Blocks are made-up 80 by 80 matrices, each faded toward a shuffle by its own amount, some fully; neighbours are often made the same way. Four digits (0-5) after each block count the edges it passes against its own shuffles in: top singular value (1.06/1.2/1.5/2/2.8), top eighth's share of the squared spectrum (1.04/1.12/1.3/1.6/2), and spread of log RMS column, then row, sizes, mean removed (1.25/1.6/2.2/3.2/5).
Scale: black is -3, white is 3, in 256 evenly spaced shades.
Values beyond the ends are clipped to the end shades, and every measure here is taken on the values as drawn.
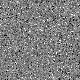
0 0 0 0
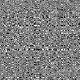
4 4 2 3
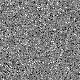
2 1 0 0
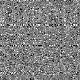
4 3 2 2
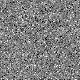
2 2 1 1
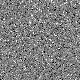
0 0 0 0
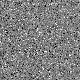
1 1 0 0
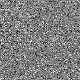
3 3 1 2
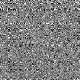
4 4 2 3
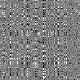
5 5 4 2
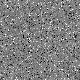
2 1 0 0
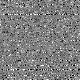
2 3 0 3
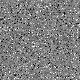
0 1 0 2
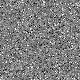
0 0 0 0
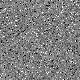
2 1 0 0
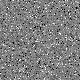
0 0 0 0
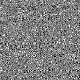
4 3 1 2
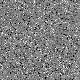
2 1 0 0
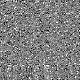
3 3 1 2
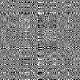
5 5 3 4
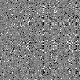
4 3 2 2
